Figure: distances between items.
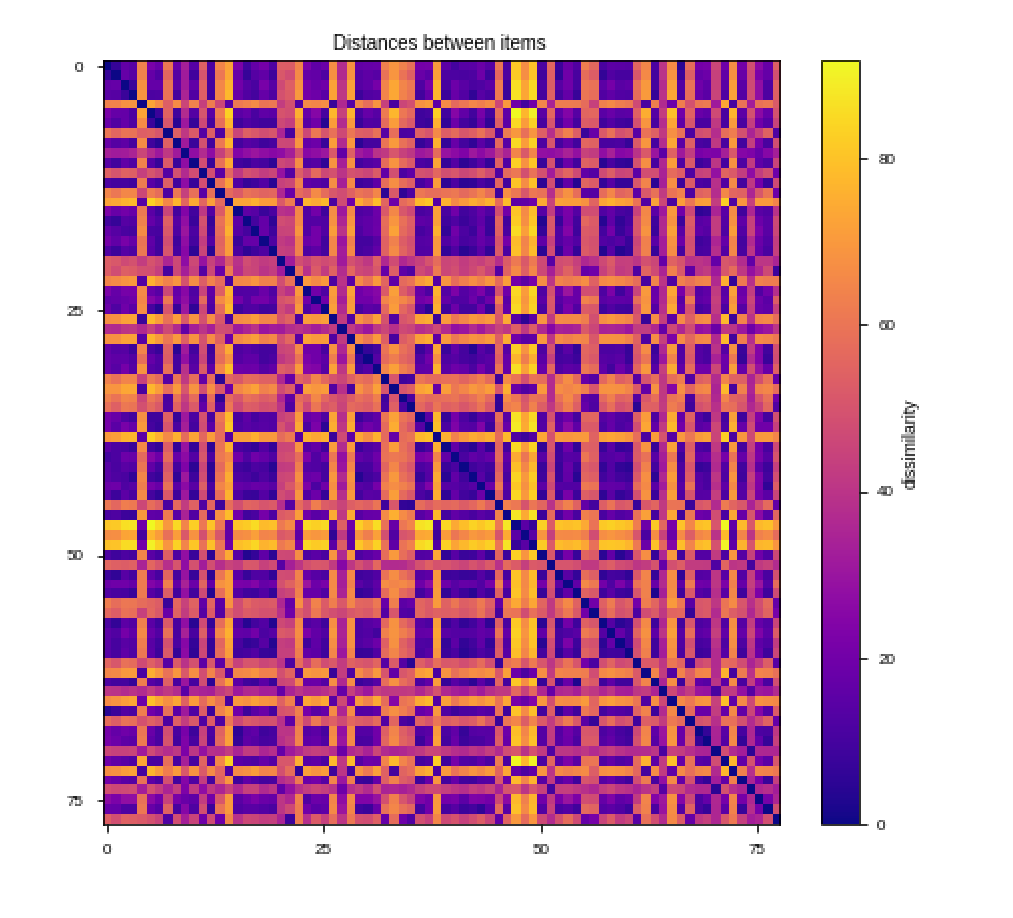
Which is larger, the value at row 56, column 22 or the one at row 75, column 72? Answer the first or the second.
the second
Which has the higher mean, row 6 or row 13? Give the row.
13
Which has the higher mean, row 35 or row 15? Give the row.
35
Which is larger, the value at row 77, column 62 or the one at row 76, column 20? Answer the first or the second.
the first
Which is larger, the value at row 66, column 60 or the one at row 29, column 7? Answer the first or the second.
the second
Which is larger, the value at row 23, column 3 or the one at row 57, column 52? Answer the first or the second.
the first
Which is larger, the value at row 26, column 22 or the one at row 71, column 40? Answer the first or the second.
the second
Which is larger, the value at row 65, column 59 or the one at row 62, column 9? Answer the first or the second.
the first
